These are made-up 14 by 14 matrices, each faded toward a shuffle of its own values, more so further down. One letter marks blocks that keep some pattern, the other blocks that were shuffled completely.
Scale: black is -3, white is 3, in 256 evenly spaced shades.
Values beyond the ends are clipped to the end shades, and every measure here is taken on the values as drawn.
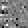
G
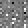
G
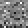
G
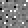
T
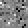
T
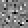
T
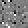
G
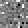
G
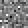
T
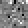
G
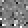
G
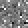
T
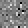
T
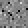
T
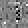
G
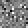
T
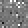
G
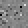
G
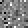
T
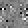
G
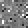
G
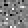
T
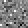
T
